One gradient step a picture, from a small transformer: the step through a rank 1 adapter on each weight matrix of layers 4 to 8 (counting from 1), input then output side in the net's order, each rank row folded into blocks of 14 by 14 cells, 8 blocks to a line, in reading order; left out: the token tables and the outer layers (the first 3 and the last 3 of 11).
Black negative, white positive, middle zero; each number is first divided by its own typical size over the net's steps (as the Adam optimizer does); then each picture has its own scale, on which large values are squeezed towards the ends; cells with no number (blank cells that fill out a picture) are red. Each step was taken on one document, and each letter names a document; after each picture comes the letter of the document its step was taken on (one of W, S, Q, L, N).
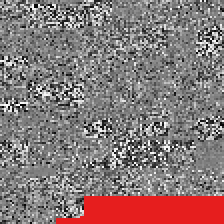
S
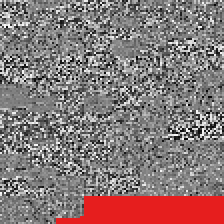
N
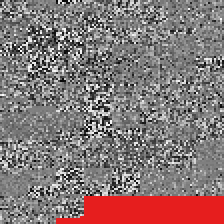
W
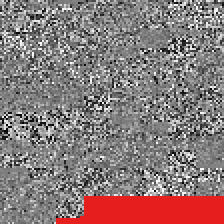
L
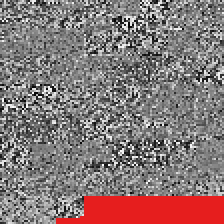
S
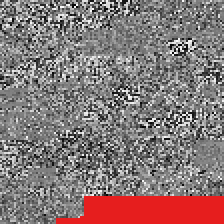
W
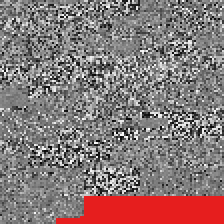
N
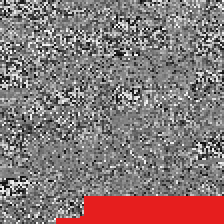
S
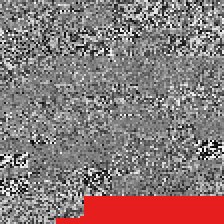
L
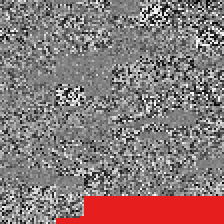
L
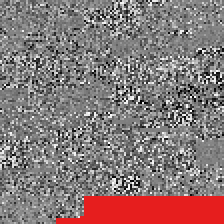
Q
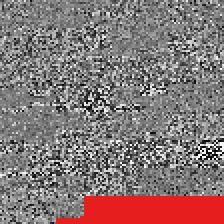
N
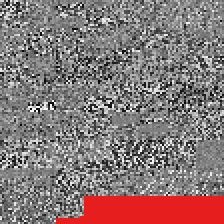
W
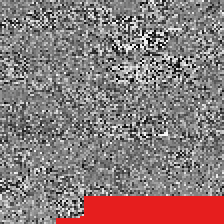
S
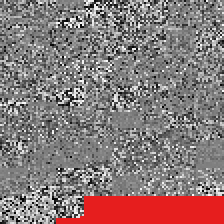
S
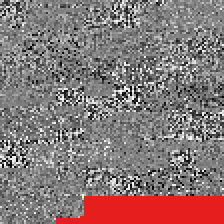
Q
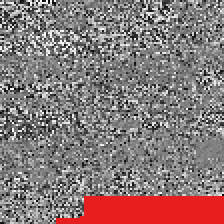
S
